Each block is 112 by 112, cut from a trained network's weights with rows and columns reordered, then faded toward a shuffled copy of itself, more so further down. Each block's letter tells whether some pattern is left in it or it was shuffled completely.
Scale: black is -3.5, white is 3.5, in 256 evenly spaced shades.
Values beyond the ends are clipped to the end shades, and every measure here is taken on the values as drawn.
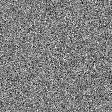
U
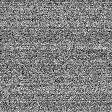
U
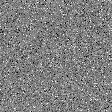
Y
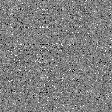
U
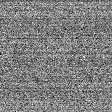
U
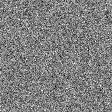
Y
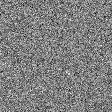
Y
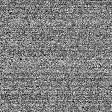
U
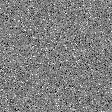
Y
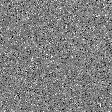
Y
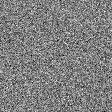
Y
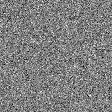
Y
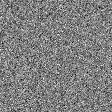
Y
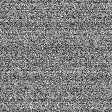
U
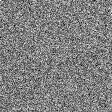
Y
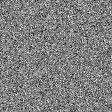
Y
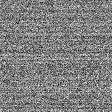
U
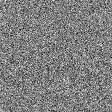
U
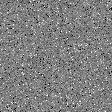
Y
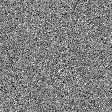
Y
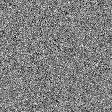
Y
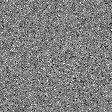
Y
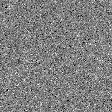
U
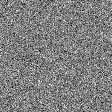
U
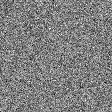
Y
